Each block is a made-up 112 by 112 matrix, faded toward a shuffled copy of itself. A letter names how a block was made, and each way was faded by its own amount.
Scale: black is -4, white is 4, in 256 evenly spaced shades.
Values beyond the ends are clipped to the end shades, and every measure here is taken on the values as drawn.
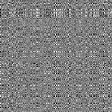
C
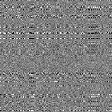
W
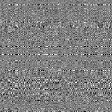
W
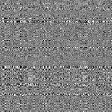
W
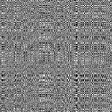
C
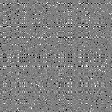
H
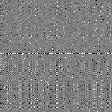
H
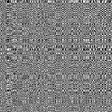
C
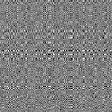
C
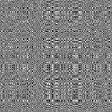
C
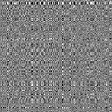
C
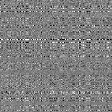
W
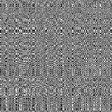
C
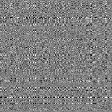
W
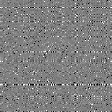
H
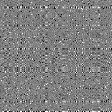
H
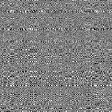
W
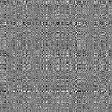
C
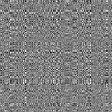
C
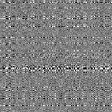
W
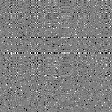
H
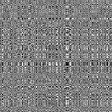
C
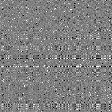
H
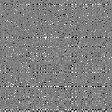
H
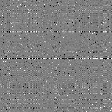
H
